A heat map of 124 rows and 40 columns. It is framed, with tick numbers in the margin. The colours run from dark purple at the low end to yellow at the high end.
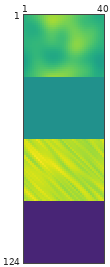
It is made of 4 by 1 panels. Panel 1,1: high, smooth. Panel 2,1: middling, flat. Panel 3,1: very high, slanting down to the right, faint in contrast. Panel 4,1: very low, flat.
